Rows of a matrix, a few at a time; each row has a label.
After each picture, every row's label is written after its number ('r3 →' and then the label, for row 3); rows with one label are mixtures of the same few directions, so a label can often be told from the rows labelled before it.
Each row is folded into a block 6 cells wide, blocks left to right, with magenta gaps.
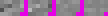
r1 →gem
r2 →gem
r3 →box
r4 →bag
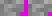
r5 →box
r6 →box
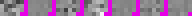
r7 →box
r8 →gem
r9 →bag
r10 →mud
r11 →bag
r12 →bag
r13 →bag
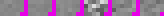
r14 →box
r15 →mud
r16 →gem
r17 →box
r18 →gem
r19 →box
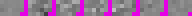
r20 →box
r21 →mud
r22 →box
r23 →bag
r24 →gem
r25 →gem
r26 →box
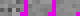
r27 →bag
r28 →box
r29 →mud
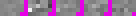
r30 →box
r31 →gem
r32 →gem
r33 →box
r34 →bag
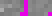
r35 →gem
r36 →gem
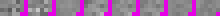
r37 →bag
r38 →bag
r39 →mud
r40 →mud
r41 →mud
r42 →mud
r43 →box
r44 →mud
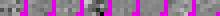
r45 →bag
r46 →mud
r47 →bag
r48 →mud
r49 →bag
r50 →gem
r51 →mud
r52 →box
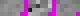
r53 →mud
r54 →gem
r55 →box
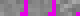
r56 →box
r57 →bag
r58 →box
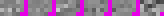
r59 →bag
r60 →bag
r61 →gem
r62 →bag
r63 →gem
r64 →box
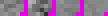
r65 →box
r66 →mud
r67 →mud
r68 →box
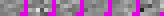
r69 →box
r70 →bag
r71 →box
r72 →gem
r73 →mud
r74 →gem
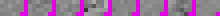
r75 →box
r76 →box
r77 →box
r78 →gem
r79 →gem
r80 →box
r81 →mud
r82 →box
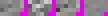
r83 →gem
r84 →box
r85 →gem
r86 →box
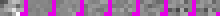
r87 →mud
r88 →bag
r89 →mud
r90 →box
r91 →bag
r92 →box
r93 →bag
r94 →bag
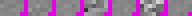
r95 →box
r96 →gem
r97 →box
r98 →gem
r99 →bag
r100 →box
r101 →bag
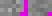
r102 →bag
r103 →mud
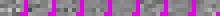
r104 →bag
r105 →gem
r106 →bag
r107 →bag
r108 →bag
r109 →box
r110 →gem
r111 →mud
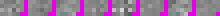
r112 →bag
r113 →mud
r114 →mud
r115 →bag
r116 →bag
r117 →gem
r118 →mud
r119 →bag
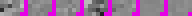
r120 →gem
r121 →box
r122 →bag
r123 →mud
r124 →gem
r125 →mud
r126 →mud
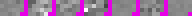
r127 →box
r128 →mud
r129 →box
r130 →gem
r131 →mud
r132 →bag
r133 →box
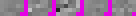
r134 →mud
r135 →gem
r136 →gem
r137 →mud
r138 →bag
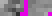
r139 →mud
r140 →mud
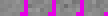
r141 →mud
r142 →bag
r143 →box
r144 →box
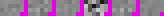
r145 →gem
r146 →bag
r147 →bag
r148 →box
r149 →bag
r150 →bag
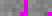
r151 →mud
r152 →mud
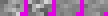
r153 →mud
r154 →box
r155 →box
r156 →box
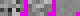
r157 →bag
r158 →box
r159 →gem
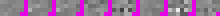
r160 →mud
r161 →gem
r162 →gem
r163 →box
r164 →bag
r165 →mud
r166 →bag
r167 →bag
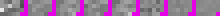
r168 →gem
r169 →box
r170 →mud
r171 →box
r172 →mud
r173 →bag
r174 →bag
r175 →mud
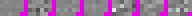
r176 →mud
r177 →bag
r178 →bag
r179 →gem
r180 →gem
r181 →box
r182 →bag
